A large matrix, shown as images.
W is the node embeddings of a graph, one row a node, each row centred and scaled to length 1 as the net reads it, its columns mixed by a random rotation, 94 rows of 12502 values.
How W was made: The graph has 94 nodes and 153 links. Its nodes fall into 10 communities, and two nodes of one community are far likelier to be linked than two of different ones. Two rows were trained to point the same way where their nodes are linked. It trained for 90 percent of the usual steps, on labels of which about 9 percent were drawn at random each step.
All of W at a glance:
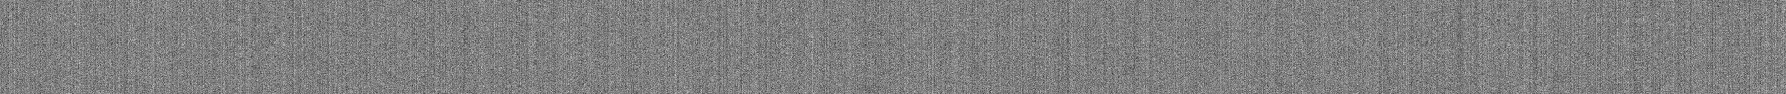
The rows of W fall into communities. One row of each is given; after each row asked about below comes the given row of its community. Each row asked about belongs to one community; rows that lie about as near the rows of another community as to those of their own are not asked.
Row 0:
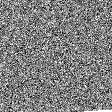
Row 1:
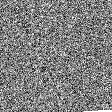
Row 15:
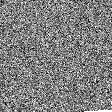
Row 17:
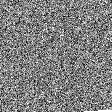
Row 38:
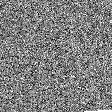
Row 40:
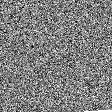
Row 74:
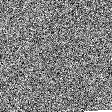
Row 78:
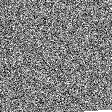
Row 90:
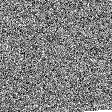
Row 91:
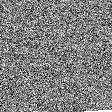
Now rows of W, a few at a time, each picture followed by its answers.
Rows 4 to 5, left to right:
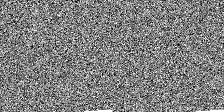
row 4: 40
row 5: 0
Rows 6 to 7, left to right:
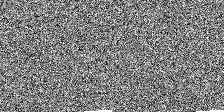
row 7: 17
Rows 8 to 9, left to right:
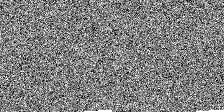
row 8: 74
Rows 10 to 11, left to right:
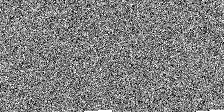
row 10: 74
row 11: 38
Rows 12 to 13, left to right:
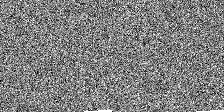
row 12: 40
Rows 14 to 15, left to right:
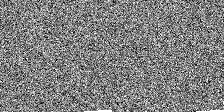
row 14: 78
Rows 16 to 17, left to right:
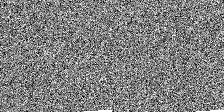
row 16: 38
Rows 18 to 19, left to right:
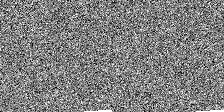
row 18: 1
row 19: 38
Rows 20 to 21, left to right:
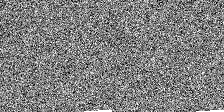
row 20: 38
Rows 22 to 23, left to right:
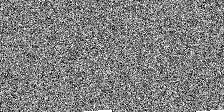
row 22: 90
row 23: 0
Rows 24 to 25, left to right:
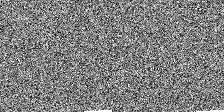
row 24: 0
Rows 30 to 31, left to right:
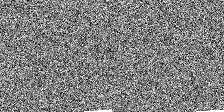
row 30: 0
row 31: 90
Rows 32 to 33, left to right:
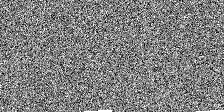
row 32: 17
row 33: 1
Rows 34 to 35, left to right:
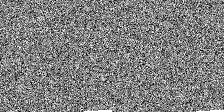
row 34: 74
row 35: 17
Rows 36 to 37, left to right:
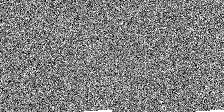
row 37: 17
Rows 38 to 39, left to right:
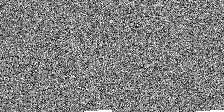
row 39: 91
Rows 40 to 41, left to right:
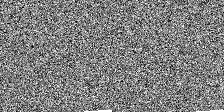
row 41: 78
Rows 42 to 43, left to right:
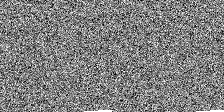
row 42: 91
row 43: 91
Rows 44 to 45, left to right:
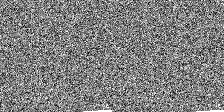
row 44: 1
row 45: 1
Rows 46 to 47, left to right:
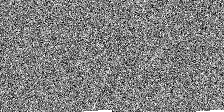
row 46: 90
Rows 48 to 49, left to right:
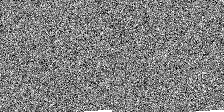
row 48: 15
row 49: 38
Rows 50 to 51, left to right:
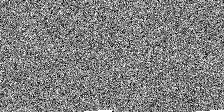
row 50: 78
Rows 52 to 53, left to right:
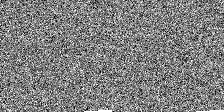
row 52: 15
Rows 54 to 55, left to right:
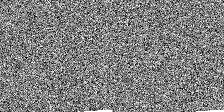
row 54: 17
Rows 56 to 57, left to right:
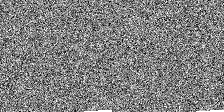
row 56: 74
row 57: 74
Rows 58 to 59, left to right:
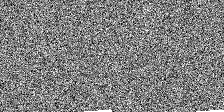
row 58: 78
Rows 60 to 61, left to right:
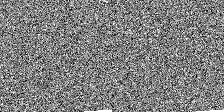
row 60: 17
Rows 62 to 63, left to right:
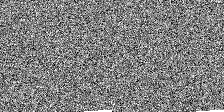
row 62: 15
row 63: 17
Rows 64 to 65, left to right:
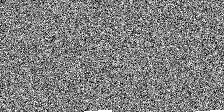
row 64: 15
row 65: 90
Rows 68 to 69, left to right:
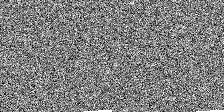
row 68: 90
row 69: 91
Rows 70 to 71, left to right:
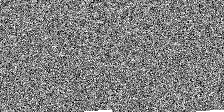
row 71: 40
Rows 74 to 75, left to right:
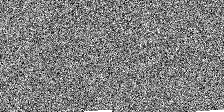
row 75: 40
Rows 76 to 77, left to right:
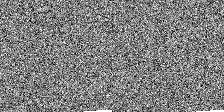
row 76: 91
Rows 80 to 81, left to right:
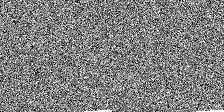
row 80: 40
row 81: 1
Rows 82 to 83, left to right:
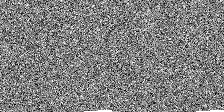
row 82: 91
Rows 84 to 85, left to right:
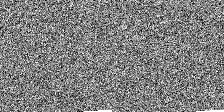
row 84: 17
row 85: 0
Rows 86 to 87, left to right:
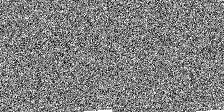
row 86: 0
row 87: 90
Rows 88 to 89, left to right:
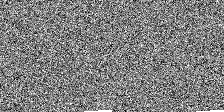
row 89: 1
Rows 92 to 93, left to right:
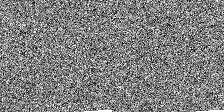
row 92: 90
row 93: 91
